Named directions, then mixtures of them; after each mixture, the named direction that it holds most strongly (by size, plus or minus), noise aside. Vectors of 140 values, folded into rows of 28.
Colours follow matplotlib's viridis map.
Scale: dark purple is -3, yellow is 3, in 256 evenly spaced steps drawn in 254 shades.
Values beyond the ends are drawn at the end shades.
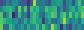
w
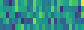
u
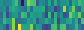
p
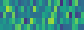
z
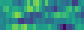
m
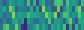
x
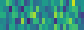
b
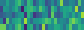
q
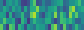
w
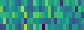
q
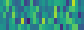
b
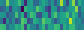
b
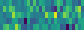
x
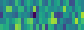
b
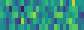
b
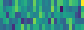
u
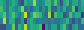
q
